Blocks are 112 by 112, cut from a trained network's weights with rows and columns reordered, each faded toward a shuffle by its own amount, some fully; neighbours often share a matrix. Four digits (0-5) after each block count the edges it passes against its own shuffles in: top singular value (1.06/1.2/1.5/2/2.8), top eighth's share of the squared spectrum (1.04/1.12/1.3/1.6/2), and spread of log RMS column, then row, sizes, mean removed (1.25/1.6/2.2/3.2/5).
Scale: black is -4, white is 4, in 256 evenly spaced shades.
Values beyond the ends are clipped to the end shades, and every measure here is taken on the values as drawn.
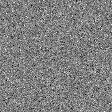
0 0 0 0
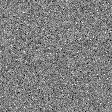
0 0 0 0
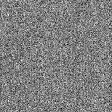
3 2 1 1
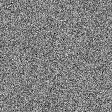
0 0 0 0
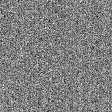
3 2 0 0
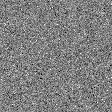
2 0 0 0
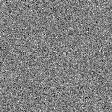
2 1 0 1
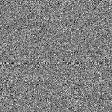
4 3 0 2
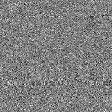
4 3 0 2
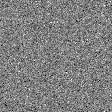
0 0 0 0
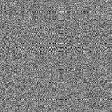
5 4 1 3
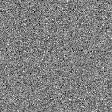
3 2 0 2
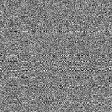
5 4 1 3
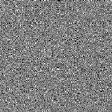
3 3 2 2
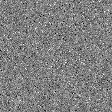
2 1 0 0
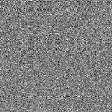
4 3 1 3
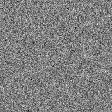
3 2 0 0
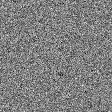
0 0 0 0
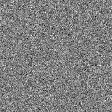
3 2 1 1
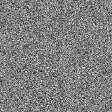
3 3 1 1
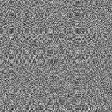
5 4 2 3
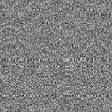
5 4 0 3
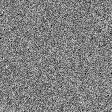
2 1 0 0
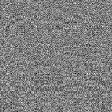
4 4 1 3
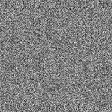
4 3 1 2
